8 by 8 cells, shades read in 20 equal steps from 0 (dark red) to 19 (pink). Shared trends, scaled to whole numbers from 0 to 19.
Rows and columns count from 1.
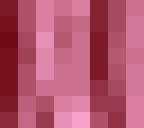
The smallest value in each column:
0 7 6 10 12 2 5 13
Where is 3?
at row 1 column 6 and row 2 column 6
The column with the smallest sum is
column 1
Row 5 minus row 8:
-3 -3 10 -4 -6 -7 4 -1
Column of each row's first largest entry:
3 3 3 3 3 8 5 5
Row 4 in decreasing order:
16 13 13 12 10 7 2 1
